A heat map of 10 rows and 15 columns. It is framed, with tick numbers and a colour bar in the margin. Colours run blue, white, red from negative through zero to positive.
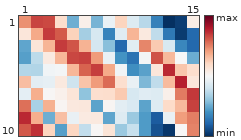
Ninth with the lowest average: top right. Mirror symmetry: none. Average level on the scale: 50%. Grain: diagonal, down to the right.
